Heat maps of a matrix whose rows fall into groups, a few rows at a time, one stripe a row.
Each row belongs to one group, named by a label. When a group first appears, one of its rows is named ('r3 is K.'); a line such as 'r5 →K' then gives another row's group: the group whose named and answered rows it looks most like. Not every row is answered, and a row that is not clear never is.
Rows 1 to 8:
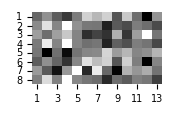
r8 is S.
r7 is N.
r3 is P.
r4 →S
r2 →S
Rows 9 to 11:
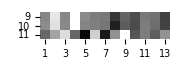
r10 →S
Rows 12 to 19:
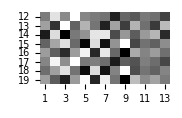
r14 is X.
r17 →S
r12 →S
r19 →N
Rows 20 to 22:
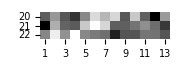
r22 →S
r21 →X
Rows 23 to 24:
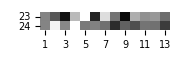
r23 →N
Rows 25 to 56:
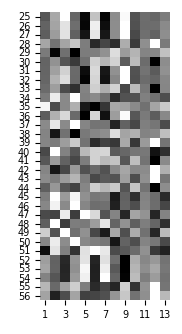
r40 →X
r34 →S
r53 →N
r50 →S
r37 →S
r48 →X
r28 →P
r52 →N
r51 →X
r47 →X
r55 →P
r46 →S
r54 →N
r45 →S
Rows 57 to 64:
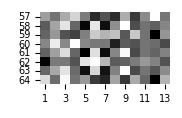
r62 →X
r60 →S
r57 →P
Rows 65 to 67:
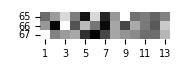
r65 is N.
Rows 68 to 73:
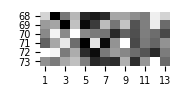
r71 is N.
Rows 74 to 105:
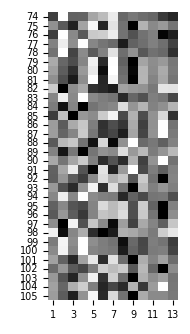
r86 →P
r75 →N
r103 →N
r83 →S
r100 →S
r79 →N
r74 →X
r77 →S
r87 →P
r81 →N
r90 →P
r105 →N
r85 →X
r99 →S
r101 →N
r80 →N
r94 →S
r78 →X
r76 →X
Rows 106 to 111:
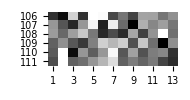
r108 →P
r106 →X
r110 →X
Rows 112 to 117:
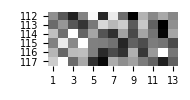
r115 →S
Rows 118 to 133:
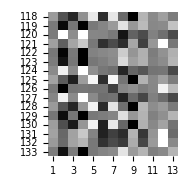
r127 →S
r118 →N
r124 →S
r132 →P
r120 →S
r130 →N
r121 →P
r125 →N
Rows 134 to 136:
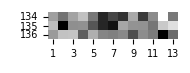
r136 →X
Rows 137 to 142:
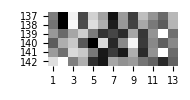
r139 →P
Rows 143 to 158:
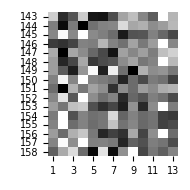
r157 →S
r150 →S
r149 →N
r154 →X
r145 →S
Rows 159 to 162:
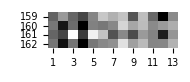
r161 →X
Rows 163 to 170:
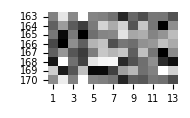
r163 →S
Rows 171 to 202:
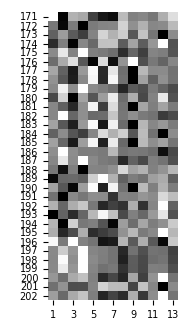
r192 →P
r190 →N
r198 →S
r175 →S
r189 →X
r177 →N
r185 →N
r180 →X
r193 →X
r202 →P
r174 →X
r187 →S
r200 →P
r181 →N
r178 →N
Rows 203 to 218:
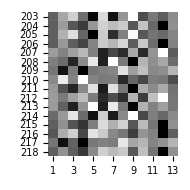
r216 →X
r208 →N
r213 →N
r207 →P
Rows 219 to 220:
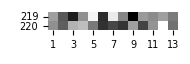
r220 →P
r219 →N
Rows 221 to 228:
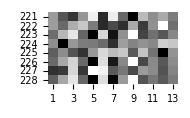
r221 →N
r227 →X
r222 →P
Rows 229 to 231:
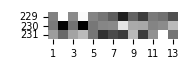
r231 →P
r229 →S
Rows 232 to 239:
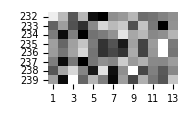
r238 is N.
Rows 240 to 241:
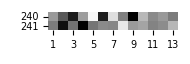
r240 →N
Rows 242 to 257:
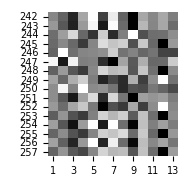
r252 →P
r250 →S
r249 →P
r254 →N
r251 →N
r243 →N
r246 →X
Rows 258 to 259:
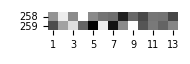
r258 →S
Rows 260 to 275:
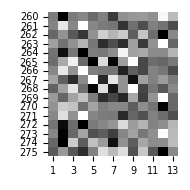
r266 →S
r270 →X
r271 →S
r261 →S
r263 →P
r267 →N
